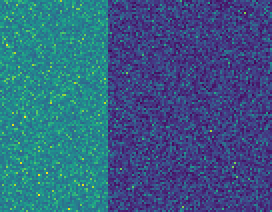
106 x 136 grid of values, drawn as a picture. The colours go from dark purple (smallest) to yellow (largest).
Seam: vertical, 40% of the way across, the left part higher. Stripes: none. Average level on the scale: 30%.
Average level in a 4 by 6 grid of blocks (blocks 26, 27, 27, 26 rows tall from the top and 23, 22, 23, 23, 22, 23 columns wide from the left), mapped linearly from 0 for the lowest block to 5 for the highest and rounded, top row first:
552000 / 552000 / 552000 / 552000
